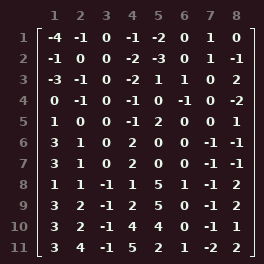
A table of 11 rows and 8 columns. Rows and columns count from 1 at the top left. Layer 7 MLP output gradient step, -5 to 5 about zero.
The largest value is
5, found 3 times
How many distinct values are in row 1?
5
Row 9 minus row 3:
6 3 -1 4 4 -1 -1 0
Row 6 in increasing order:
-1 -1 0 0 0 1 2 3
